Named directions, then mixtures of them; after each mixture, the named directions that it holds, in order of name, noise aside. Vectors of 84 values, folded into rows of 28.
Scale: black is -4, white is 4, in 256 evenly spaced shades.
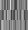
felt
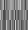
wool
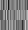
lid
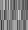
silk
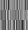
lid, wool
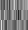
silk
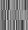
lid, wool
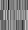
lid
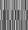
wool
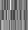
felt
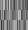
silk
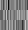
lid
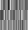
felt, lid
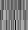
felt, wool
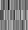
felt, lid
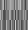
wool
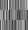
lid, silk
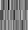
felt, lid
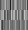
felt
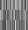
felt, wool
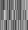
silk, wool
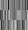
lid, silk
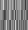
silk, wool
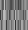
wool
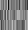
lid, silk
